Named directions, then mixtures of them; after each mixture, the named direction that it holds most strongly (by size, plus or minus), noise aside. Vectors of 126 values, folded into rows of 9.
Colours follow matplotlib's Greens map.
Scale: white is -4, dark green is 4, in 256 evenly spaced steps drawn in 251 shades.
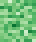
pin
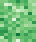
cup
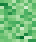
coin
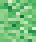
pin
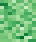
coin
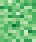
pin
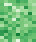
cup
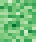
pin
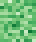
pin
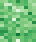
cup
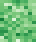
cup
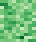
coin
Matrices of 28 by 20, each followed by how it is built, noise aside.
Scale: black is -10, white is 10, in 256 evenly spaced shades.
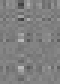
low rank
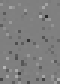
sparse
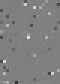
sparse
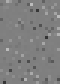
sparse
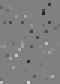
sparse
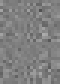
low rank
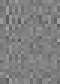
low rank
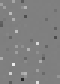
sparse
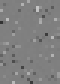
sparse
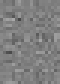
low rank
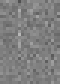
low rank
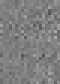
low rank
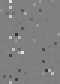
sparse
